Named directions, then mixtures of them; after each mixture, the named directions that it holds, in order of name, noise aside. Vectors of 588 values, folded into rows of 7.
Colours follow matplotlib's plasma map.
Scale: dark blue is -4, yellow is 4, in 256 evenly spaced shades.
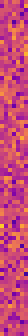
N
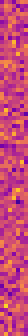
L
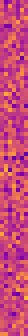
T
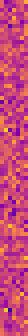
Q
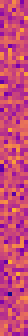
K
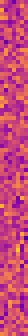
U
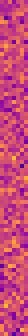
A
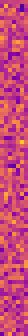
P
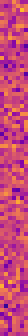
L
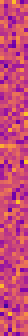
K, L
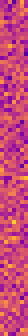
A, K, N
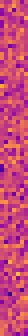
K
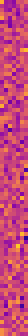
Q, U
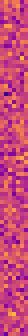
A, K, T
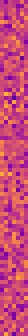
A, P, T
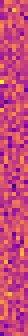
K, T, U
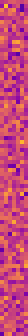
P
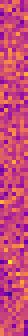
K, L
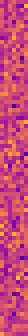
N, T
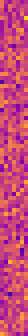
K, T, U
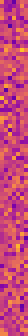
A, Q, U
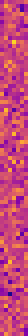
K, L, P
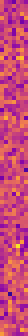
A, K, U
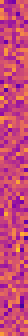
Q, U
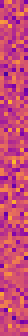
A, Q, T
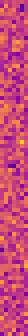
P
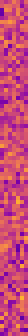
U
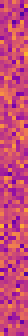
N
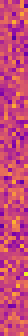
N
